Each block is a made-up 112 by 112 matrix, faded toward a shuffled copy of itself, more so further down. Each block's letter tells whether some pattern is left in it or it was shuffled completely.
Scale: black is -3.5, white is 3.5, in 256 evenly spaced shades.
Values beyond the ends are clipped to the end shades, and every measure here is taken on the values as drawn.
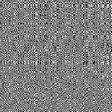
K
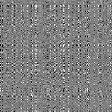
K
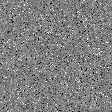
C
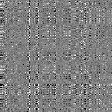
K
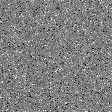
C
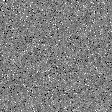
C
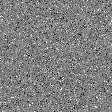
C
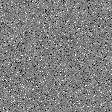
C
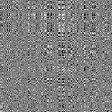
K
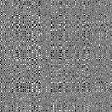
K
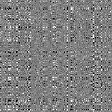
K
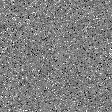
C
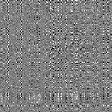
K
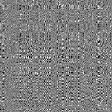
K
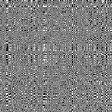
K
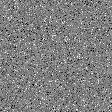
C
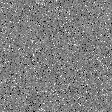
C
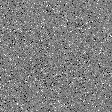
C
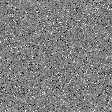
C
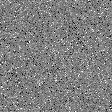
C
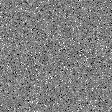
C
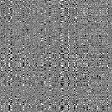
K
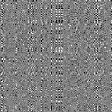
K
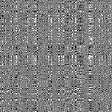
K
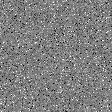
C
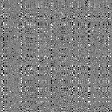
K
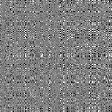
K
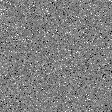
C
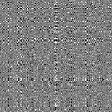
K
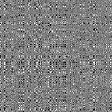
K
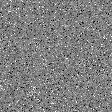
C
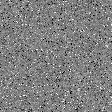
C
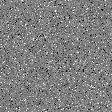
C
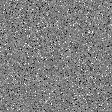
C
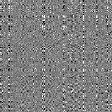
K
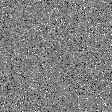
C
